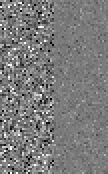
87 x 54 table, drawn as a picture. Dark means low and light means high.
Mirror symmetry: none. Slope: none. Grain: fine. Stripes: none. Seam: vertical, 50% of the way across, the right part calmer. Average level on the scale: 50%. Histogram: heavy tails on both sides.
